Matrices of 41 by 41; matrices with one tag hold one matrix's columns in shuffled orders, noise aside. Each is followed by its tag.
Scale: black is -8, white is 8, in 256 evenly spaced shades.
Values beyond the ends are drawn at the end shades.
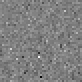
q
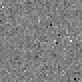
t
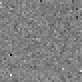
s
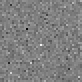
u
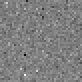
s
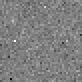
t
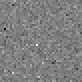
u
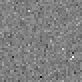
q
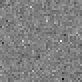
t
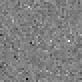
t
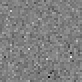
q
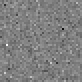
u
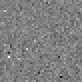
q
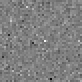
t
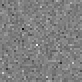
u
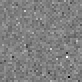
q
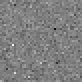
u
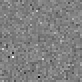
q
